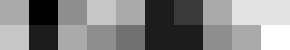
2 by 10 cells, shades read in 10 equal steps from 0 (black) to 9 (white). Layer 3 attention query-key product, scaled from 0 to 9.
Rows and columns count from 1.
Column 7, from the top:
2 1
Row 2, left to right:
7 1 6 5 4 1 1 5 6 9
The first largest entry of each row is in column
9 10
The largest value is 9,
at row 2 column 10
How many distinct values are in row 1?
7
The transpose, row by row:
6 7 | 0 1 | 5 6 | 7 5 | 6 4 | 1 1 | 2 1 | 6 5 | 8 6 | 8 9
